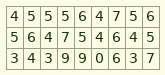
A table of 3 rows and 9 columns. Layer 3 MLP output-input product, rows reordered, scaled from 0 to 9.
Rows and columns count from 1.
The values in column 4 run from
5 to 9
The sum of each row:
47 46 44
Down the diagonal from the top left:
4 6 3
